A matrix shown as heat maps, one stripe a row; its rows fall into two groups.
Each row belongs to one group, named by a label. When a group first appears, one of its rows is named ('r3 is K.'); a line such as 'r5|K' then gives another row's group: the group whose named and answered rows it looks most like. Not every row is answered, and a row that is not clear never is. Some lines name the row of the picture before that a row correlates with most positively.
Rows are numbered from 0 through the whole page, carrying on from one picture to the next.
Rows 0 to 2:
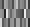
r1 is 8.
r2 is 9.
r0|9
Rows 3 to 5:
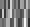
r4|8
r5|8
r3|9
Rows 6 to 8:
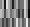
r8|9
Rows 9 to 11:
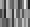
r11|9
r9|8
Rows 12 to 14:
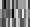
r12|9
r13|9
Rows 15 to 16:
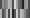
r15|8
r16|9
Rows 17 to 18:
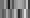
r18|8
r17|9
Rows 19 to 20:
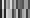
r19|8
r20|8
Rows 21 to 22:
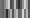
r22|9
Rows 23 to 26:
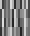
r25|8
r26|8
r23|9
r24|8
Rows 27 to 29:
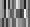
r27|9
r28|8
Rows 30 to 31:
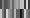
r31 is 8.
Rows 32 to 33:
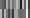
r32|9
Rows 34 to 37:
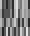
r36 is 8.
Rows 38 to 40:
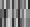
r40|8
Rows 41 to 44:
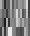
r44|8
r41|9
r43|9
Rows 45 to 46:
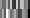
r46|8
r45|9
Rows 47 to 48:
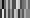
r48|8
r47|9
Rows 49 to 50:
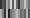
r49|8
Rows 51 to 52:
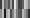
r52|8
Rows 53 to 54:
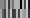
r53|9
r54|9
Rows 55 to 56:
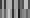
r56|8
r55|8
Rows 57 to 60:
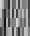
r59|9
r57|9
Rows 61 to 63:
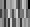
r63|9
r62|8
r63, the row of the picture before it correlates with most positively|59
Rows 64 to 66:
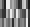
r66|9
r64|8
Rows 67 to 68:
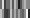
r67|8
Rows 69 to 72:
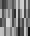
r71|8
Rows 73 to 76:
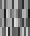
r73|8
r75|8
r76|9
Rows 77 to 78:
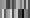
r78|8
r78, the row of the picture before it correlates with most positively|73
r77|9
